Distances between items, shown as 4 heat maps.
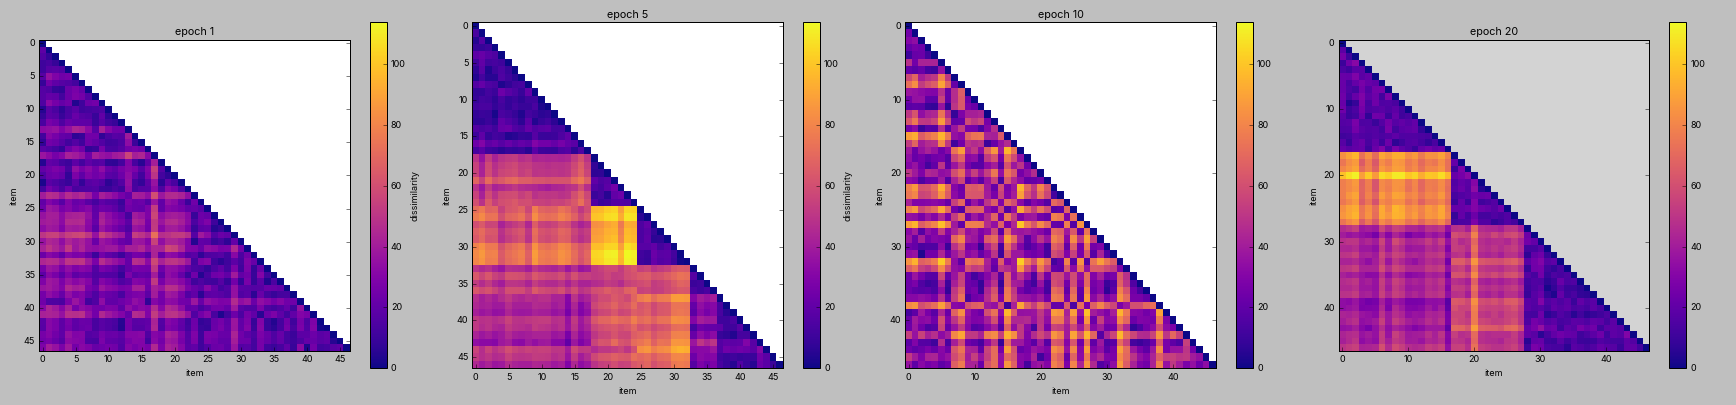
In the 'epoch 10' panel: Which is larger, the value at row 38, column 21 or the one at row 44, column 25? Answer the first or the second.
the second
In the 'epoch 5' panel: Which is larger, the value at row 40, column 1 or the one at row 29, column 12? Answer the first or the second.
the second
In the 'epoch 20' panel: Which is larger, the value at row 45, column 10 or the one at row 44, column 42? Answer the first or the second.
the first
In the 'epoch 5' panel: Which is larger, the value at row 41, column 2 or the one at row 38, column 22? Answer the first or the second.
the second
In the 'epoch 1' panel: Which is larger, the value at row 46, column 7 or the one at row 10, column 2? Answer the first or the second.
the first
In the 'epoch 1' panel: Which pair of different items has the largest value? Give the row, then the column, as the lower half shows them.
29, 17
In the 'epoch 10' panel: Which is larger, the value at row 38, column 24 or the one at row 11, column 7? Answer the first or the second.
the first
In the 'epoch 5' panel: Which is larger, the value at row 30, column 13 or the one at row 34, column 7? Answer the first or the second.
the first
